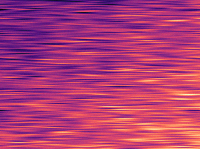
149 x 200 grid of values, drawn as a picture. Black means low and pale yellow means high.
Grain: streaks across. Ninth with the highest average: bottom right. Slope: up to the bottom right. Ninth with the lowest average: top left. Histogram: bell-shaped. Mirror symmetry: none.
